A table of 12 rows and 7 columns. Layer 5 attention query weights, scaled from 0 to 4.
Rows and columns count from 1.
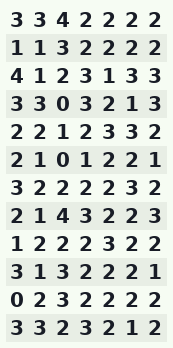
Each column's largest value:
4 3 4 3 3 3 3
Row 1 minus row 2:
2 2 1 0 0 0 0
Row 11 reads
0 2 3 2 2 2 2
